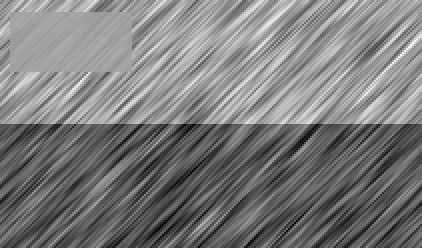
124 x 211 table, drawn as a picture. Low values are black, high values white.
A horizontal seam about 50% of the way down splits the table, and the top part is higher. In the top left lies a patch that is calmer than the rest. The top left is the smoothest part. Streaks slant up to the right.
